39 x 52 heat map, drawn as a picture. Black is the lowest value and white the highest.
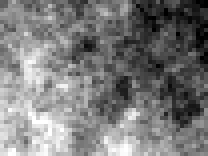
Ninth with the lowest average: top right. Average level on the scale: 50%. Grain: blotchy. Stripes: none. Odd rows or columns: none. Slope: up to the bottom left.
